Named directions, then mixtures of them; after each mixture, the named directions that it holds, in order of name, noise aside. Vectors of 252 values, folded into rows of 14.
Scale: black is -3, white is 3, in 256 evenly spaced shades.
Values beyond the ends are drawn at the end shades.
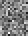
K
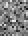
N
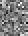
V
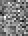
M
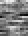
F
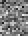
F, K, V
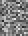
K, M, V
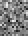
N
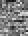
F, M, V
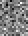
N, V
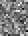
K, M, V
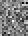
K, M, N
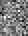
M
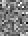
V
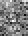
F, M, N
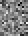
V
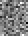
M, N, V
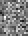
M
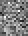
M
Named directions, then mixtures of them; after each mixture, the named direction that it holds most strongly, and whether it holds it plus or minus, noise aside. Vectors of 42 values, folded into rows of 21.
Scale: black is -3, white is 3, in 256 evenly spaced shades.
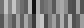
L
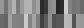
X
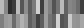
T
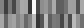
L, minus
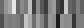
X, plus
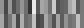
L, minus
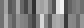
X, minus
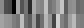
T, plus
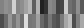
X, plus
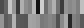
T, minus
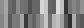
X, minus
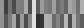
L, minus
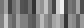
X, minus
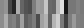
X, minus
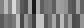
L, plus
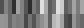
X, minus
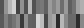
T, minus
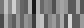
L, plus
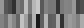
T, plus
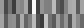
L, minus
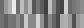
X, plus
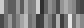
T, plus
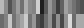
X, plus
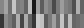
L, plus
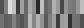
T, minus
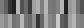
T, plus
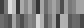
T, minus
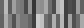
L, plus
